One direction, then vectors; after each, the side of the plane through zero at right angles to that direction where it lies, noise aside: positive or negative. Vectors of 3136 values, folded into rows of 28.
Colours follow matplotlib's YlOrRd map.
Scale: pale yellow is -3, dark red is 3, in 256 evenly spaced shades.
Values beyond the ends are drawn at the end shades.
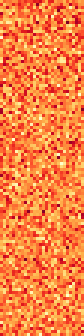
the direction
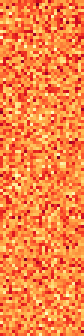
positive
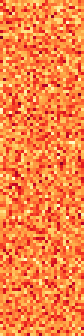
negative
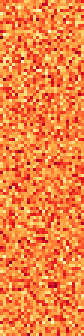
negative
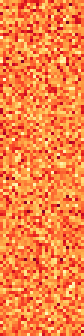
positive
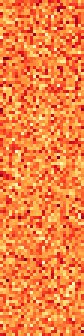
positive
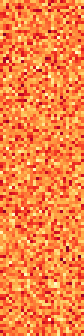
positive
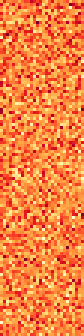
positive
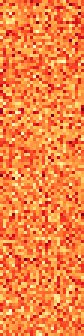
positive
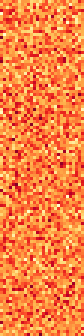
negative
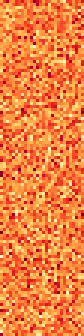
positive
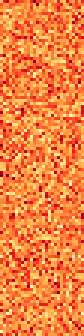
positive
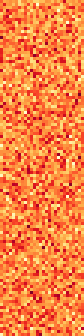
negative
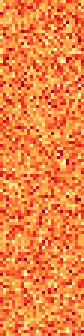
positive
